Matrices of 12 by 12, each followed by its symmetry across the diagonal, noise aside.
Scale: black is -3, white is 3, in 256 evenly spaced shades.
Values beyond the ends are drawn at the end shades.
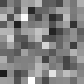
neither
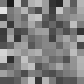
antisymmetric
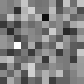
antisymmetric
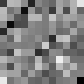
symmetric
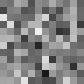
neither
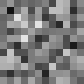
symmetric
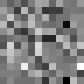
antisymmetric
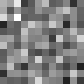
symmetric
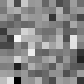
neither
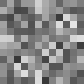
symmetric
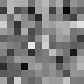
neither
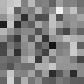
neither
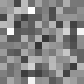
symmetric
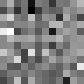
antisymmetric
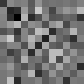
symmetric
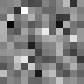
antisymmetric
